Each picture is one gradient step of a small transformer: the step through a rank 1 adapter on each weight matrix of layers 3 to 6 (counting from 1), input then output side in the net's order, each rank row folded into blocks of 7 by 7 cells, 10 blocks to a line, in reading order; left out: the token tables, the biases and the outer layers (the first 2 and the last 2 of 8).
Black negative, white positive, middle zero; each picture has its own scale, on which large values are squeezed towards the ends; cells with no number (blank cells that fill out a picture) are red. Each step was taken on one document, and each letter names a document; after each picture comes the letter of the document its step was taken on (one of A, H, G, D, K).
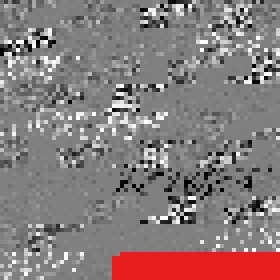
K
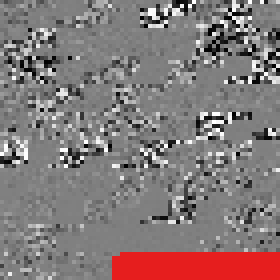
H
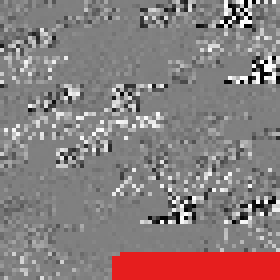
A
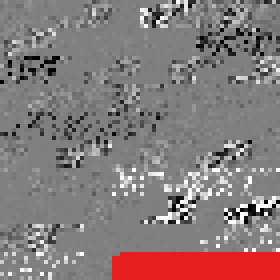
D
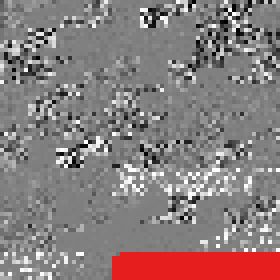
D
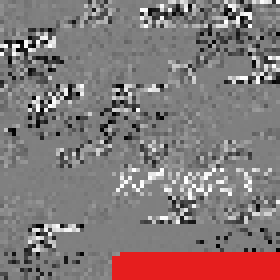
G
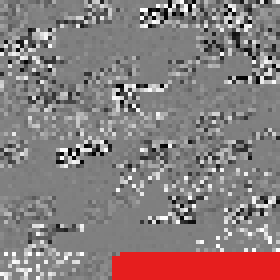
G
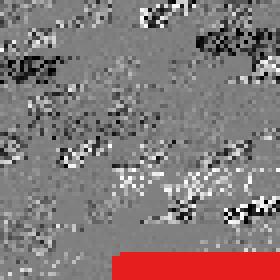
D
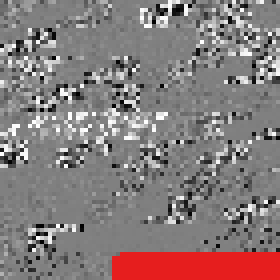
H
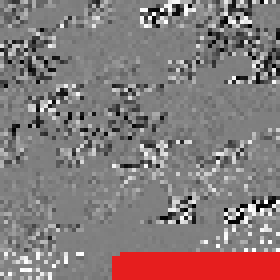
D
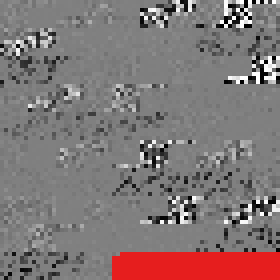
A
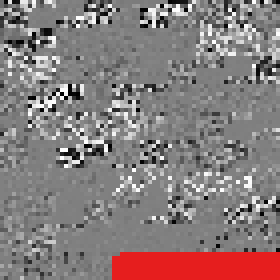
K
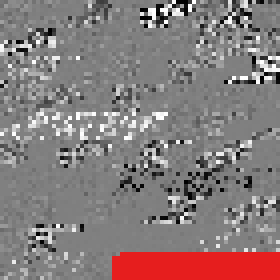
H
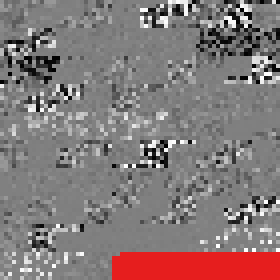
H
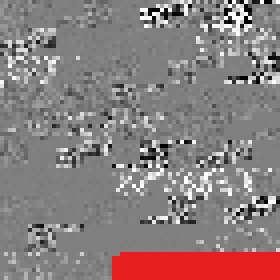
G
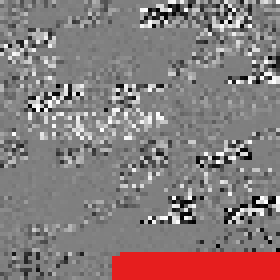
G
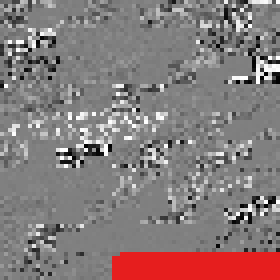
K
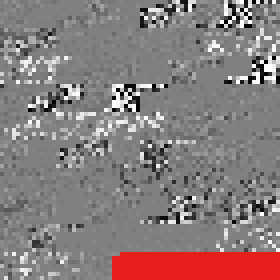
A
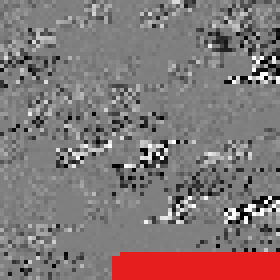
D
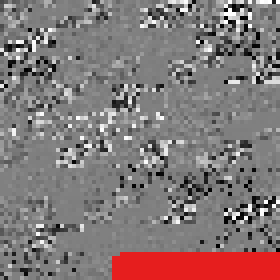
K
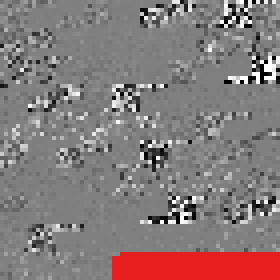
A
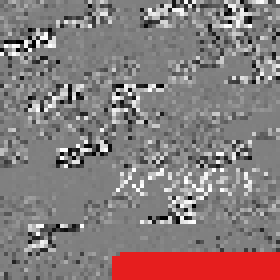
G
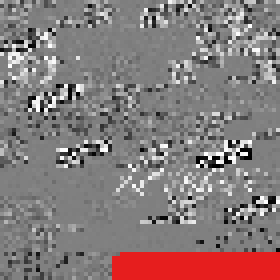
G
